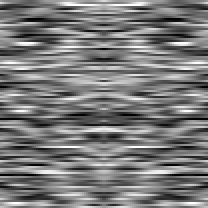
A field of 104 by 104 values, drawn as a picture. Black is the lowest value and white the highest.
Grain: streaks across. Histogram: bell-shaped. Mirror symmetry: left to right. Slope: none. Average level on the scale: 50%.
